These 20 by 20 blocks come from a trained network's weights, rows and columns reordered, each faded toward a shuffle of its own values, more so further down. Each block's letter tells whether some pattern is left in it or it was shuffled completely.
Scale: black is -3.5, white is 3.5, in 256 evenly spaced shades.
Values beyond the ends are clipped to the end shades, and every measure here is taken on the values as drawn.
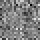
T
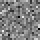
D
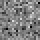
D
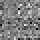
T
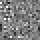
D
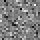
D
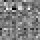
T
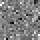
D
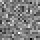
D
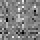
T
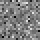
D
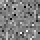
D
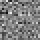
T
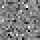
D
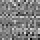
T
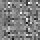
T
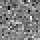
D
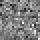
D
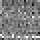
T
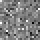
D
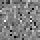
D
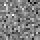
D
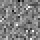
D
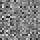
T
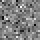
D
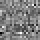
T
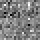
T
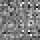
T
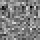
T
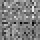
T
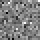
D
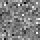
D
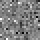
D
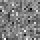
D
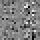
T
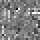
T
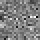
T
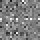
T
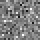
D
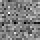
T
